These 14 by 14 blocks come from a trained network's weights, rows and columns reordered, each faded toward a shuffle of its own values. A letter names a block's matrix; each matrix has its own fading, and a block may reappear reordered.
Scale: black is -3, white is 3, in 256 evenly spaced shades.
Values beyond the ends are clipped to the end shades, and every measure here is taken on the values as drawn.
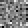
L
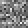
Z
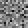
L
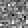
Z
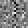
L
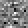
L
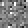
L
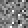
L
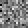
Z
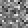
Z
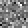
Z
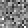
L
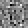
L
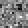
L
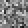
Z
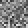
Z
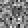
Z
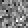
Z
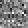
L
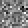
Z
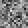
Z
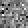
L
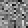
L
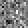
Z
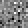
L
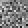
Z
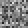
Z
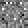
Z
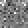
L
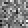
Z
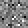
L
